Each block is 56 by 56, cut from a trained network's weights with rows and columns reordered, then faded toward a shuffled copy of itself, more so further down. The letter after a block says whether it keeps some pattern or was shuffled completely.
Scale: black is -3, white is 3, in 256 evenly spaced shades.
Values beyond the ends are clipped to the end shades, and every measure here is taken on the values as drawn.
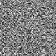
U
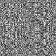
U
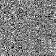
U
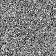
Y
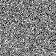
Y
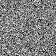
Y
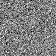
Y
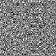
U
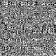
U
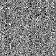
U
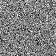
Y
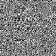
U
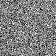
Y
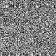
U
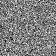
Y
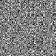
U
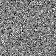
Y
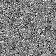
Y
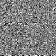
U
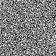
Y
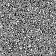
Y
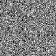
U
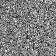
Y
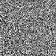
U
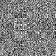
U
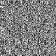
U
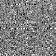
U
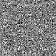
U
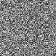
U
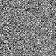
U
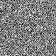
Y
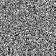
U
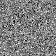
Y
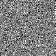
U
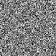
U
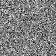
Y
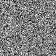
Y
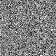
U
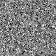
Y
